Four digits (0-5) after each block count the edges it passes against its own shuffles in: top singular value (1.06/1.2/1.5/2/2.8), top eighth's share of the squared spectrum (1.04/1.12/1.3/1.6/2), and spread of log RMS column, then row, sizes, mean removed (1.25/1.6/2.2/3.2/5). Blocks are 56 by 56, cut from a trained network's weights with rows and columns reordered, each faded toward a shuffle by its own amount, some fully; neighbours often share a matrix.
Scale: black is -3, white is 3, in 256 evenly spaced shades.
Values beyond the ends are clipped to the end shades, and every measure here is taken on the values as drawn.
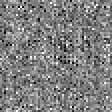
2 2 0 2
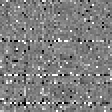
3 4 1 2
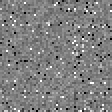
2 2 0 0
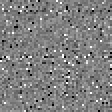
2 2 0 1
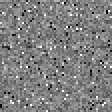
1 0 0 0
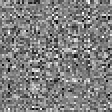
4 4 2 2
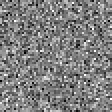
2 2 0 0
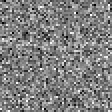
2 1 0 0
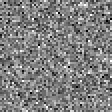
0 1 0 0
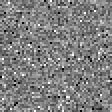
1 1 0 0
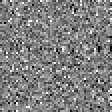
3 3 1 1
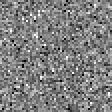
0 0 0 0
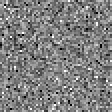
0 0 0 0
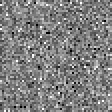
0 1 0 0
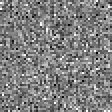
2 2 0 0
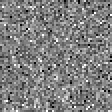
2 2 0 0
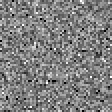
0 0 0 0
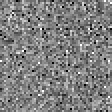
2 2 0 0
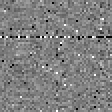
3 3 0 1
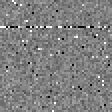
3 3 0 1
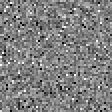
0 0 0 0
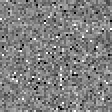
1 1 0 0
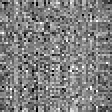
4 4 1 2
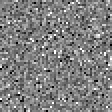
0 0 0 0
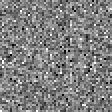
0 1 0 0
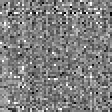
3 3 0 2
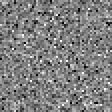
1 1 0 0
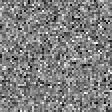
1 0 0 0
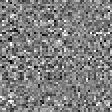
4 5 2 3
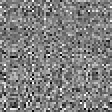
4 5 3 3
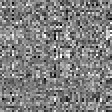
4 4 3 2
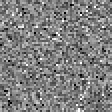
2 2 0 0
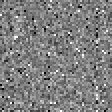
2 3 1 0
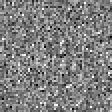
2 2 0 0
